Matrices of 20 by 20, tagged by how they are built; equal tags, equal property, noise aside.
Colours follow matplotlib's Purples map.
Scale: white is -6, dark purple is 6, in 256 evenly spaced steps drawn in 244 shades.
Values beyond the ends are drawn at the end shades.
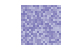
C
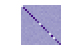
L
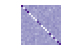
L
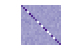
L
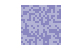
C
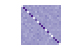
L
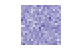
C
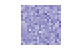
C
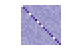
L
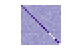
L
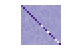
L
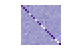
L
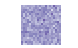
C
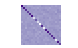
L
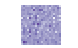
C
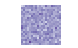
C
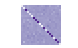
L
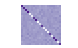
L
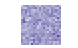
C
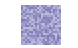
C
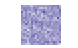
C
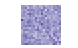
C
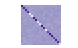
L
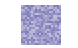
C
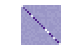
L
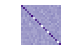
L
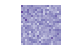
C
